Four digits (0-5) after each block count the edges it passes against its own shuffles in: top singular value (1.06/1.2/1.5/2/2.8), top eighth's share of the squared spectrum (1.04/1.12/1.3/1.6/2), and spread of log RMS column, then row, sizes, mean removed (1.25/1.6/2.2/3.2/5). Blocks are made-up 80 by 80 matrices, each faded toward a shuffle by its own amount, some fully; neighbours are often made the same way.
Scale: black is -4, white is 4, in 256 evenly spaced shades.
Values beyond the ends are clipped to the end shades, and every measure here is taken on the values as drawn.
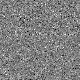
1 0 0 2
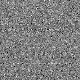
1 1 0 2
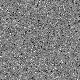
0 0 0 0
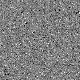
0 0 0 0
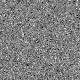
0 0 0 0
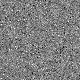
0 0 0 0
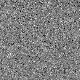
0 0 0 1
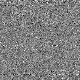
1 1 0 2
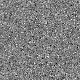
0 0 0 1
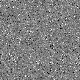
2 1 1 0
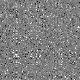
4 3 1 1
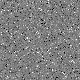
1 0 0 0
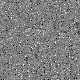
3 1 0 0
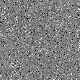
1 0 0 0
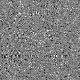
3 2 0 1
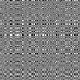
5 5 4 4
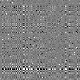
5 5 3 3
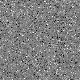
2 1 0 0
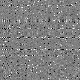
4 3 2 2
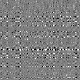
5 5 2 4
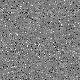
3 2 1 1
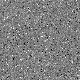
2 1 0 0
